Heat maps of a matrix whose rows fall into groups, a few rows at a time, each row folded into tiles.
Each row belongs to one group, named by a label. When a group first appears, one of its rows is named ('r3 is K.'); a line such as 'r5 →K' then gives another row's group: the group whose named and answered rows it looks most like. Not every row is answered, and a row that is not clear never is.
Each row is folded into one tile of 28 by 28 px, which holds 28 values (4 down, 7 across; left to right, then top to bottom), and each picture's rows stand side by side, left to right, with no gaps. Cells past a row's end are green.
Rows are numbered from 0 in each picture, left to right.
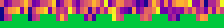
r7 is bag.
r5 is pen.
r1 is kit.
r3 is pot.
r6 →pot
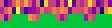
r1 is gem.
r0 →pen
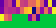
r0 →gem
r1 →pot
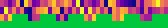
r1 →kit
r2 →pot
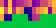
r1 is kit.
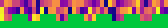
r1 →bag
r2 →pen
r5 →pen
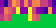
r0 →pen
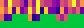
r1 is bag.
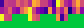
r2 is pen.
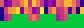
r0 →kit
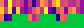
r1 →pen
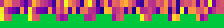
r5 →gem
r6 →bag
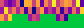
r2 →pot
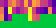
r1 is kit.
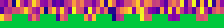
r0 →gem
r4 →kit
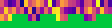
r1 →pot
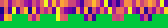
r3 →pot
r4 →pen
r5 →pot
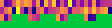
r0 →pen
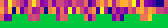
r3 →pen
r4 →pot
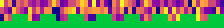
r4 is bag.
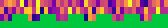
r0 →pot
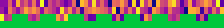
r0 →gem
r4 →pot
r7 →pot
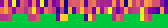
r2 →bag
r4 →gem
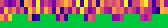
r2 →pot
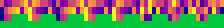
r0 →kit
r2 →kit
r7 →pen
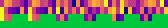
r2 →pot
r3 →pot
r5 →pot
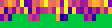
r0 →pot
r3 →pot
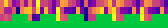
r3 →kit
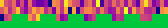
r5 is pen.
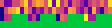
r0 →kit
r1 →pot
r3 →gem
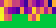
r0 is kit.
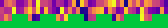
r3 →kit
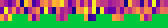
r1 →pen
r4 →gem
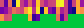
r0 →gem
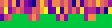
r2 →pot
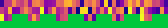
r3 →pot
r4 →pen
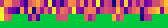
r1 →pot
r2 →pen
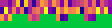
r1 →pen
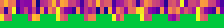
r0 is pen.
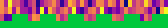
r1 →bag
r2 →pen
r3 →pen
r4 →gem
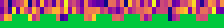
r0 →bag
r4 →gem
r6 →kit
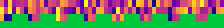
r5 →gem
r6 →kit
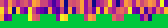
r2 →bag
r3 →bag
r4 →pen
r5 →pot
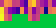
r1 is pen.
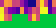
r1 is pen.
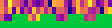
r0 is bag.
